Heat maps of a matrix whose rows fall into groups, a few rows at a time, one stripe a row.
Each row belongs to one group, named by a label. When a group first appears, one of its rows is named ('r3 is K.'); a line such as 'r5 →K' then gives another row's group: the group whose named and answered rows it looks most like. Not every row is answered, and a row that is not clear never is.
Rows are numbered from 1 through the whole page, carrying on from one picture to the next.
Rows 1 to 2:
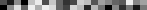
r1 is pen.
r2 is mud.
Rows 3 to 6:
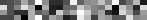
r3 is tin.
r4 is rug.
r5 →rug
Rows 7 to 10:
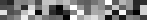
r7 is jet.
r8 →mud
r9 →rug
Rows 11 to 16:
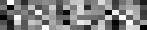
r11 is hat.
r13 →tin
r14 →jet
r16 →jet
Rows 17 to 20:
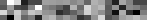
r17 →hat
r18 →tin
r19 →rug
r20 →jet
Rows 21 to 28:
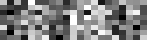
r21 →rug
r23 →jet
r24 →tin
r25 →tin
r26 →rug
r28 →mud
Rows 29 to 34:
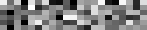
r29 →rug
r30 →rug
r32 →mud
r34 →jet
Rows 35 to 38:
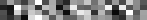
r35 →tin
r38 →pen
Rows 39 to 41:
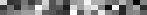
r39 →rug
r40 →tin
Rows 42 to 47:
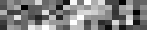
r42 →tin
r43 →hat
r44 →rug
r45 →hat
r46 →mud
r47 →mud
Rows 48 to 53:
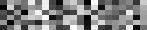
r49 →mud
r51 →mud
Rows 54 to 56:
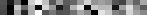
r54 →pen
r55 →jet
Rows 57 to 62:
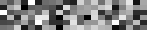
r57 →rug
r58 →hat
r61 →tin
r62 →hat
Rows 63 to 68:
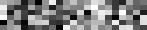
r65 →jet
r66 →rug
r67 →mud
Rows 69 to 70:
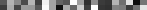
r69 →mud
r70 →mud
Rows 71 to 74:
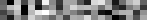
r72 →hat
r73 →mud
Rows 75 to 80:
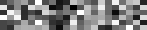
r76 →rug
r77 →hat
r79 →tin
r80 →mud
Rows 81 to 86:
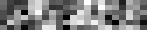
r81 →pen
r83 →pen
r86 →jet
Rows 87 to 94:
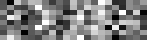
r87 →pen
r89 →jet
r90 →hat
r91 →jet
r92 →tin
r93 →hat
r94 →hat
